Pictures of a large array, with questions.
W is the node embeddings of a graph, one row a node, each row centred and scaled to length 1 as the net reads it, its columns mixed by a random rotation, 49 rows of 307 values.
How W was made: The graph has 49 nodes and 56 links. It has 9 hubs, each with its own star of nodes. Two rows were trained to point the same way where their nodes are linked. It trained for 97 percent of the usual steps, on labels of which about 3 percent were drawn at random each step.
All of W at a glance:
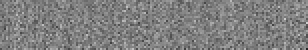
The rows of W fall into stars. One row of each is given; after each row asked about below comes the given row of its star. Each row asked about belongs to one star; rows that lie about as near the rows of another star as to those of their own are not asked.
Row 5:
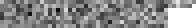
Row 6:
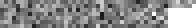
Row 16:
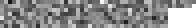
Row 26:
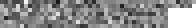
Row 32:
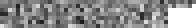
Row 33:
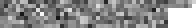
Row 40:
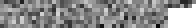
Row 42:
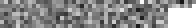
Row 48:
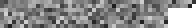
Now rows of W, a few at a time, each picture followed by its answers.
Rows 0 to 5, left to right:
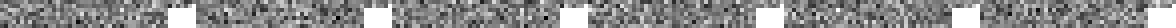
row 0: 40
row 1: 32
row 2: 6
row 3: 26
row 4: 16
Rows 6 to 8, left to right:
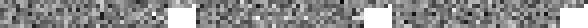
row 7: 48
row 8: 48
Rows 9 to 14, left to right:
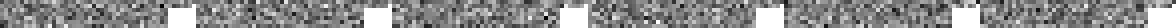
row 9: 16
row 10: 33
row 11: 6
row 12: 16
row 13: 48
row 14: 5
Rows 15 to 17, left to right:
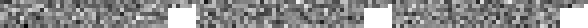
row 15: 40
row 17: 33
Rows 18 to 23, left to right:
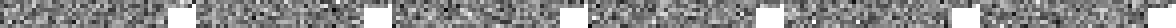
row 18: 48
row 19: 42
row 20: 33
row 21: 6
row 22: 40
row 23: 40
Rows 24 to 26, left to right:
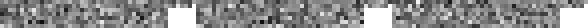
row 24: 32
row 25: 5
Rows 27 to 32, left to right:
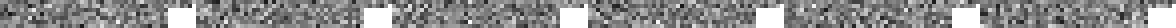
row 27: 32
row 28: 5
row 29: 26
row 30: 16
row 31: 40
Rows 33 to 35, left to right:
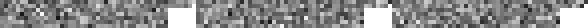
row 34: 48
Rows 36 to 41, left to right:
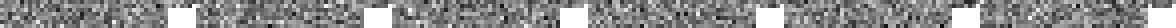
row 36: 5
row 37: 33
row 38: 33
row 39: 33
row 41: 42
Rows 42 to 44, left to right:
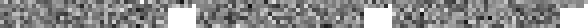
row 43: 26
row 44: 26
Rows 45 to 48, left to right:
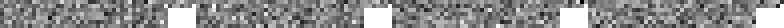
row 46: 48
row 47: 16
